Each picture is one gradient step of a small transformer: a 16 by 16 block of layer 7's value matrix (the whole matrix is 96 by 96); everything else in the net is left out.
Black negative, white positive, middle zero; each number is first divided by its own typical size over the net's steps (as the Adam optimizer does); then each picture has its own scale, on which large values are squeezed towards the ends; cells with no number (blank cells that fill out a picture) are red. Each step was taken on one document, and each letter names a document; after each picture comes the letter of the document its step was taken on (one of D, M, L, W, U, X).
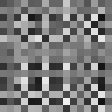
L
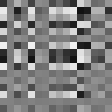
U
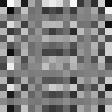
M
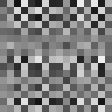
L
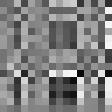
M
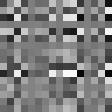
M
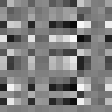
U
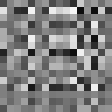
U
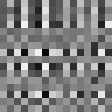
L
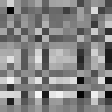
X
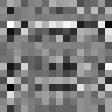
M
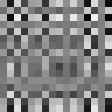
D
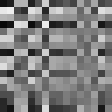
U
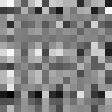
X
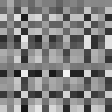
D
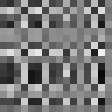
L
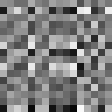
U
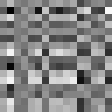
X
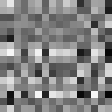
X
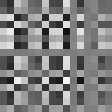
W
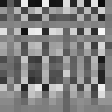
L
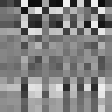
L
